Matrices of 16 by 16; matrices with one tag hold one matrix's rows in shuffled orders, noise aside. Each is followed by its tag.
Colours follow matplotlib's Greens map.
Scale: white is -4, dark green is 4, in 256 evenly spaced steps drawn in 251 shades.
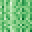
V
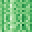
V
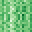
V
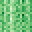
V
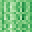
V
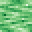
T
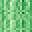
V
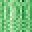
V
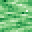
T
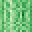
V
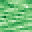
T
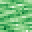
T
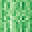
V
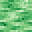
T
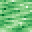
T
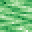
T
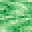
T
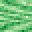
T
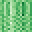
V
